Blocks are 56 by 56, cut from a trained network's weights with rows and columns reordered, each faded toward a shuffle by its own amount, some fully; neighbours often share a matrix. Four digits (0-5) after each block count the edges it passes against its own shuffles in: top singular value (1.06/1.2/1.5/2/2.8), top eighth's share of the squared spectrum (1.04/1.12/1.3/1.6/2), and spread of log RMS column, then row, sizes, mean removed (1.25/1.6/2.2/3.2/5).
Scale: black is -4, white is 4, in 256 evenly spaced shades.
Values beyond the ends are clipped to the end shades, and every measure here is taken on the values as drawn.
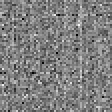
2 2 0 1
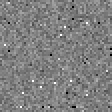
1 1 0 0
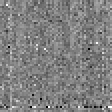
3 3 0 1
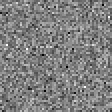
0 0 0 0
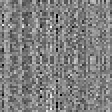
4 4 2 2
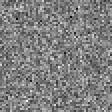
0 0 0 0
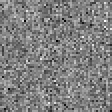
1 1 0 0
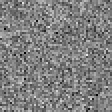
2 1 0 0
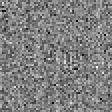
2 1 0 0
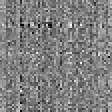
3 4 2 2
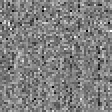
2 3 1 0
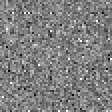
1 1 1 1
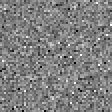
2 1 0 0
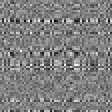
5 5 2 4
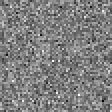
0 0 0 0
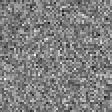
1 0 0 0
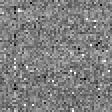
2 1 0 0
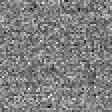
1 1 0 0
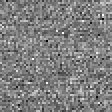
2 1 0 0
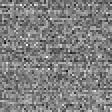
3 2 0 0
